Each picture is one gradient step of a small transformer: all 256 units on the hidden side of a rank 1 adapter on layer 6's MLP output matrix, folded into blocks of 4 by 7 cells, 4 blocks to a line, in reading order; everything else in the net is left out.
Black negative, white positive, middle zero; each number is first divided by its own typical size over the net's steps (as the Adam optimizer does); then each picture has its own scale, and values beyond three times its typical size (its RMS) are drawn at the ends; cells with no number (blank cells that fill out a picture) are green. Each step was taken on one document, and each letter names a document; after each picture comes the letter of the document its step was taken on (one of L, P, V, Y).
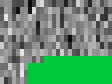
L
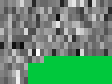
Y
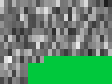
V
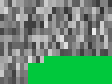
V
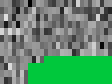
L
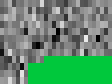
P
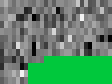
P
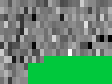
P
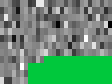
L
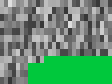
V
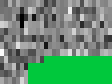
V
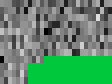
L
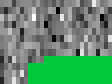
P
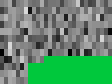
P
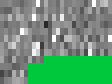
P
